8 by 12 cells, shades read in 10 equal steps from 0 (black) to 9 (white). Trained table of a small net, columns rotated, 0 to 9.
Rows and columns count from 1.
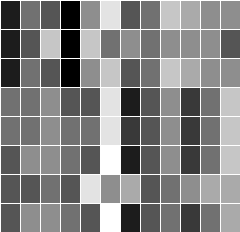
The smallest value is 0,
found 3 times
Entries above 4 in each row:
6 6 6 4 4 5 6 4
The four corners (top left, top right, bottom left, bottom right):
1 5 3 6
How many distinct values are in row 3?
7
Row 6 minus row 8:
0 0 0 0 0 0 0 0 1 0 0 1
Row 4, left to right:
4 4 5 3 3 8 1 3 5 2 4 7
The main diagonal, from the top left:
1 3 3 3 4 9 6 3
